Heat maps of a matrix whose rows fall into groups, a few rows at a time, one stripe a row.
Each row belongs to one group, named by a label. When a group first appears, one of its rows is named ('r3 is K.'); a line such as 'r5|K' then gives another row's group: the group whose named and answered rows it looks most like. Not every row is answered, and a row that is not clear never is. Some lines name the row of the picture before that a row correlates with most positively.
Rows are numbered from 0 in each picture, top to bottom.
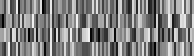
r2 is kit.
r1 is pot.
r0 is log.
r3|log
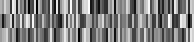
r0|kit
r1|pot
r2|kit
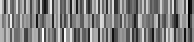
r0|log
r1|pot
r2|log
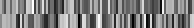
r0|log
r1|kit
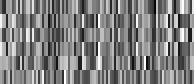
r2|pot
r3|kit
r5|log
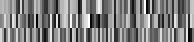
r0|kit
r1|kit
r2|log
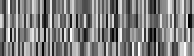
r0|log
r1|log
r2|log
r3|pot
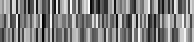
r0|kit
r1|log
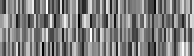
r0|pot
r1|kit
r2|pot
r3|pot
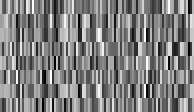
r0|log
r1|kit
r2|kit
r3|pot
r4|kit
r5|log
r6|kit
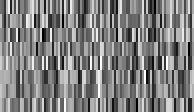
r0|log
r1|pot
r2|log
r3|pot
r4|log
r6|kit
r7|log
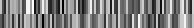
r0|pot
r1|pot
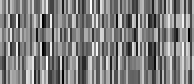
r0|pot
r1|log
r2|pot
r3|log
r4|pot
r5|pot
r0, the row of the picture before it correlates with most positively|0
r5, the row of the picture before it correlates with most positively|0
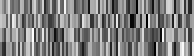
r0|log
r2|log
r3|pot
